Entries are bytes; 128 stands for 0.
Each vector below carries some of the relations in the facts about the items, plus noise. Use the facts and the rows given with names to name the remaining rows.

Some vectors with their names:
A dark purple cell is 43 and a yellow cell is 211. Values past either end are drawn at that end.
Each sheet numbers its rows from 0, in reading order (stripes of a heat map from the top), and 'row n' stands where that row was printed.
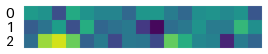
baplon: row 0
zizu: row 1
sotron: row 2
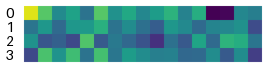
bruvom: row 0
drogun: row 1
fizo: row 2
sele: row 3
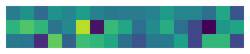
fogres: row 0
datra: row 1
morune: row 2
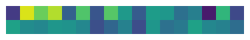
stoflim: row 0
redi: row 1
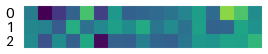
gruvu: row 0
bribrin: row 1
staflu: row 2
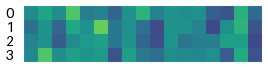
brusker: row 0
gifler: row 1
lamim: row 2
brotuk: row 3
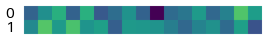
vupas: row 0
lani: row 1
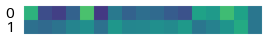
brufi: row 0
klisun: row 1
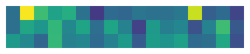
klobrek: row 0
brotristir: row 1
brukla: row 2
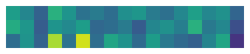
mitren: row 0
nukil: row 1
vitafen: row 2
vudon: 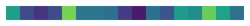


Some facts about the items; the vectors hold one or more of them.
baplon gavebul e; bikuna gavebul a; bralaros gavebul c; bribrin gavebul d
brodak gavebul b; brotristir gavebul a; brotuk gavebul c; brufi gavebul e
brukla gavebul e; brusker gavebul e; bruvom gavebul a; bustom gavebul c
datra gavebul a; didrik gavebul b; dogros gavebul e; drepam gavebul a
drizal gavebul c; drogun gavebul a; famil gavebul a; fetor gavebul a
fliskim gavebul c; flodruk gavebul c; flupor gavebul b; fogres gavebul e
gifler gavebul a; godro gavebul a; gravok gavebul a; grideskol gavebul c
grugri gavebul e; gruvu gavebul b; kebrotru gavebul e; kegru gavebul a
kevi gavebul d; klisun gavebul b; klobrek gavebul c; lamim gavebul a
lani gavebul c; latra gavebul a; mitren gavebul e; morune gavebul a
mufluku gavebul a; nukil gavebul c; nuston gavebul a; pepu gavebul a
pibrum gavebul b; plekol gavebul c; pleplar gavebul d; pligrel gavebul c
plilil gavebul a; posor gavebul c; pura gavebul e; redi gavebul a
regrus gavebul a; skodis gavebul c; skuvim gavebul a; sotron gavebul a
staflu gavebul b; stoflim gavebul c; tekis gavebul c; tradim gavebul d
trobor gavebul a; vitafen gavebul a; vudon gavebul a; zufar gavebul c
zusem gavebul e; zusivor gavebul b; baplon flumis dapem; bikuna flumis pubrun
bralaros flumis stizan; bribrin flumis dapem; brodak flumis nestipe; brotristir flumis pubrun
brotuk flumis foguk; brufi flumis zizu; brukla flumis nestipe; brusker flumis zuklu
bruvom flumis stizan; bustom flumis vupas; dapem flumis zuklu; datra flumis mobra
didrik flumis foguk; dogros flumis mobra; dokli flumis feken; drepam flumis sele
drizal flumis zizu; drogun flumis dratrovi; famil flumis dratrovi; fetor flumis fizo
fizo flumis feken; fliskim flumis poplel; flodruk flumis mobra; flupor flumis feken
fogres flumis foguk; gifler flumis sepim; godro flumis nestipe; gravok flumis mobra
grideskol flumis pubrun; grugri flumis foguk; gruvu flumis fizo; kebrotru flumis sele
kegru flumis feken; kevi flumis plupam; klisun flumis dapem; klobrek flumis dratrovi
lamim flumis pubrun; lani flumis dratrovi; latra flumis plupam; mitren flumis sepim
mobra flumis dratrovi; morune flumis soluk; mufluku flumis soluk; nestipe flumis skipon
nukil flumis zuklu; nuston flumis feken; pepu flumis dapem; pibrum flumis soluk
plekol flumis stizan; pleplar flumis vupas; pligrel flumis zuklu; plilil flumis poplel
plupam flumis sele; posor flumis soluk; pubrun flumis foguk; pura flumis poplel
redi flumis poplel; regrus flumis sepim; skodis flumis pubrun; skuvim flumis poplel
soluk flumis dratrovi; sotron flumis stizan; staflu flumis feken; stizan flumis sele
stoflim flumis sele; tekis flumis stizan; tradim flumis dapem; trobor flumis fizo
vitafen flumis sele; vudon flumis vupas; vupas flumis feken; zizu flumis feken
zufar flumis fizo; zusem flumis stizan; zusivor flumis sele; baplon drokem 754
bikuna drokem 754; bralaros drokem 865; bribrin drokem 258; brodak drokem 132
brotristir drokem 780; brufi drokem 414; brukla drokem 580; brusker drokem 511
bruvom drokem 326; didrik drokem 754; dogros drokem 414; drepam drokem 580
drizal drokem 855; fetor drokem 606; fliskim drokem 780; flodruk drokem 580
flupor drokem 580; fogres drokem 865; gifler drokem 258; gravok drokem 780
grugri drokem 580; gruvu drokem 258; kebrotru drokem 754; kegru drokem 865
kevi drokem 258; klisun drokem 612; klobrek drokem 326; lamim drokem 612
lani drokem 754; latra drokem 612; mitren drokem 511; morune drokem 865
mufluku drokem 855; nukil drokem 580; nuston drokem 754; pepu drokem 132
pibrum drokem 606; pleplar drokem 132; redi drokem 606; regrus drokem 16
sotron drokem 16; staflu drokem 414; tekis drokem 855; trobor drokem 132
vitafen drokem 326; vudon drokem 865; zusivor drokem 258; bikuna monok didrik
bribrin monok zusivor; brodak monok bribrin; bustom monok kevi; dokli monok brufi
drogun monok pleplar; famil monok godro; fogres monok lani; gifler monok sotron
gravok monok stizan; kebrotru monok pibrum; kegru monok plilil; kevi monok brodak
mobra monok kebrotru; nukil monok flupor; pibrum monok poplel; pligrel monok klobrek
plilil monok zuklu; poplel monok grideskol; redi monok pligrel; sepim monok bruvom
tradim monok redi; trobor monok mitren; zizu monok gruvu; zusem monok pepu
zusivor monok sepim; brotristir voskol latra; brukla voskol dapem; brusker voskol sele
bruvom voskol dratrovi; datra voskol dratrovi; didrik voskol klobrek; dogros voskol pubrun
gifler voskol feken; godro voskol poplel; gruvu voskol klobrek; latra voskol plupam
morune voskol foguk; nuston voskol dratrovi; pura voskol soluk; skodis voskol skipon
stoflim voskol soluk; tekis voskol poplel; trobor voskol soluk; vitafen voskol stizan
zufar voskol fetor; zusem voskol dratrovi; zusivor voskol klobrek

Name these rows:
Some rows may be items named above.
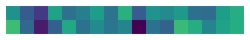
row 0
brodak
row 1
bustom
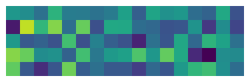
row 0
brukla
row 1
plupam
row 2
fizo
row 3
zusem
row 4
drizal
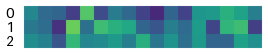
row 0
feken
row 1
morune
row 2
bribrin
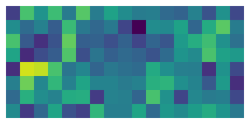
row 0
sele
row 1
trobor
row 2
drizal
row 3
pleplar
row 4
stizan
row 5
bralaros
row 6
gravok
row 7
pibrum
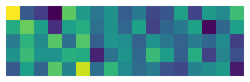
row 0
nuston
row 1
dratrovi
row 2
drepam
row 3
flodruk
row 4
latra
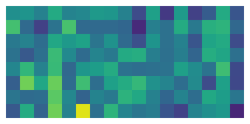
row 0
sepim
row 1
zufar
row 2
godro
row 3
didrik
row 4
posor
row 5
kebrotru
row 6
didrik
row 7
latra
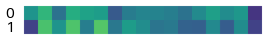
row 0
grideskol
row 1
sele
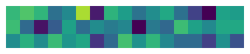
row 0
datra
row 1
bustom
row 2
dogros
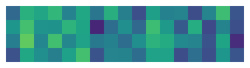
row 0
brotristir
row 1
flodruk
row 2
bralaros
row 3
mobra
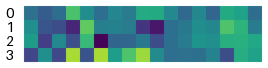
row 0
didrik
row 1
kegru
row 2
flupor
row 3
kevi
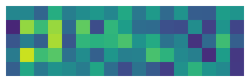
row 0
bribrin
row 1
plupam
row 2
zusivor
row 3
plekol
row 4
soluk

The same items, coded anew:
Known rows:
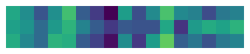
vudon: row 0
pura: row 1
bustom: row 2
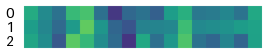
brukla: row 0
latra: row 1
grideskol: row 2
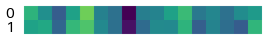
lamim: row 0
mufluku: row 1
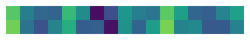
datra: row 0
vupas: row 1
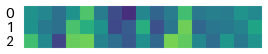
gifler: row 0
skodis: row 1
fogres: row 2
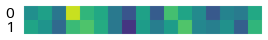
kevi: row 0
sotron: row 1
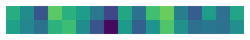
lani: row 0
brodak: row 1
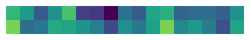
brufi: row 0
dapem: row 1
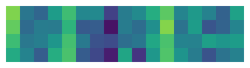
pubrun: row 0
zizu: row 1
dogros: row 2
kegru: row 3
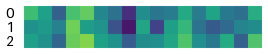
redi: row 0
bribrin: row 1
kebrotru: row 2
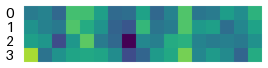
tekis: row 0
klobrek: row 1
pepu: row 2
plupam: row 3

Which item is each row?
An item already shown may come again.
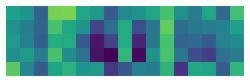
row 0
kebrotru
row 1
skodis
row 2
zufar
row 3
pleplar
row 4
soluk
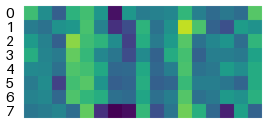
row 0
zusem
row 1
didrik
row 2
plekol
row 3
nukil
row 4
tekis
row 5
morune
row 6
tekis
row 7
gruvu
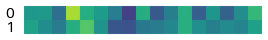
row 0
tradim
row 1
vitafen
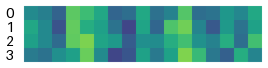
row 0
tekis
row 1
lani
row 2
kebrotru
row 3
zusivor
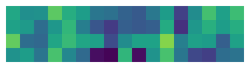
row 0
stoflim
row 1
pura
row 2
sele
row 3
pleplar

